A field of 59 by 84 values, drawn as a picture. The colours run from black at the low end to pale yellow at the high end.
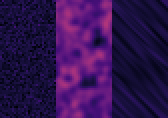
The table splits into one row of 3 panels. Panel 1,1: very low, fine-grained, faint in contrast. Panel 1,2: low, blotchy. Panel 1,3: very low, slanting down to the right, faint in contrast.
